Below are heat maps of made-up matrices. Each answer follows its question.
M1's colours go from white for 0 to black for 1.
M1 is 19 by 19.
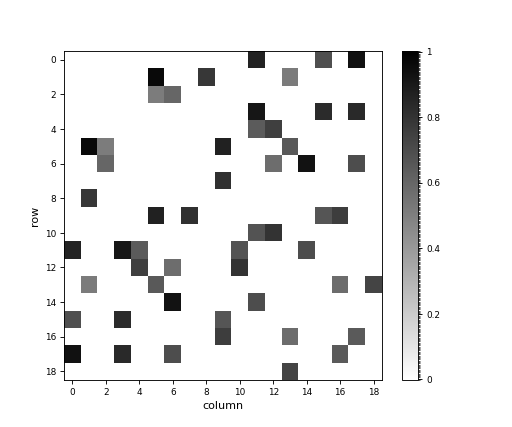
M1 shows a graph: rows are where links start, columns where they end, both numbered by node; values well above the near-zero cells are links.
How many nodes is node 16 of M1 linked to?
3
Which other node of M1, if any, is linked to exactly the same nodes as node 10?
node 4
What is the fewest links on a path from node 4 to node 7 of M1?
5
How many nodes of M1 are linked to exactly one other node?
3
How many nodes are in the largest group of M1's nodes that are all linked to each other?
3
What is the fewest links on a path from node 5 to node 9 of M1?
1
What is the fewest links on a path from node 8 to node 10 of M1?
6
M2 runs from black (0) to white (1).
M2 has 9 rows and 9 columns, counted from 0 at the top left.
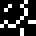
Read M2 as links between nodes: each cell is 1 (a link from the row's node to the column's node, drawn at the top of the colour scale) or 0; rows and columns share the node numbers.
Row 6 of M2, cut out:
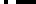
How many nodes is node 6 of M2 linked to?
3
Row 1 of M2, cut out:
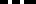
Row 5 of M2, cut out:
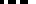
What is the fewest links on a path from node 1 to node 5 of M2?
1
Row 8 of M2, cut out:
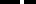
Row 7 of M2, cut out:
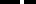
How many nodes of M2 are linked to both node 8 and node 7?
1
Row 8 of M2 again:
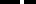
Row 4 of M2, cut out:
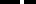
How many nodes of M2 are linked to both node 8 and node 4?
1
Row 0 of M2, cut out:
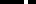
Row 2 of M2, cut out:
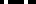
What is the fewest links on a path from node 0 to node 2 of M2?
2
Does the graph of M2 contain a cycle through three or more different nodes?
no
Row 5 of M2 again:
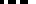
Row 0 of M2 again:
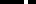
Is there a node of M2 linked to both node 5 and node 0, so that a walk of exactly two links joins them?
no
